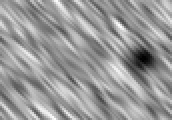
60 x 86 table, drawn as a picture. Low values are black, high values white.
There are no lone odd cells. On average the colour sits 60% of the way up the scale. No overall slope runs across the table. One dip sinks in the middle right. Neither half mirrors the other. Streaks slant down to the right. No row or column stands out.
